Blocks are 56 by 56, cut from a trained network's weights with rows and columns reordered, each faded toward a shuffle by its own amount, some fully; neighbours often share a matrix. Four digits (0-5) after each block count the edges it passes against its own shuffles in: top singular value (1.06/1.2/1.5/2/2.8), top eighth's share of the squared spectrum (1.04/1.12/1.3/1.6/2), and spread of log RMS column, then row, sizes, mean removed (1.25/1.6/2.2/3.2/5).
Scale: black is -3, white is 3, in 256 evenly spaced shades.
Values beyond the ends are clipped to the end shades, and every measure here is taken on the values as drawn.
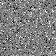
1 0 0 0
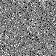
1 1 0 0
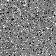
0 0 0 0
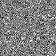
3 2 0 2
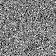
0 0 0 0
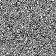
1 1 0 0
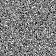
0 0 0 0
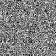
2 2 0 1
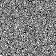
0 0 0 0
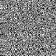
4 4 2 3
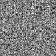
3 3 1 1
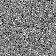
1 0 0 0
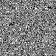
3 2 0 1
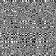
4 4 2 3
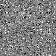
2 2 1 1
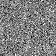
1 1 0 0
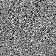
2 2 1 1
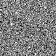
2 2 0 0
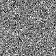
2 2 1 0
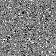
2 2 0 1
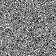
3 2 0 1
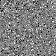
1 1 0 0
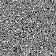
1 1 0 0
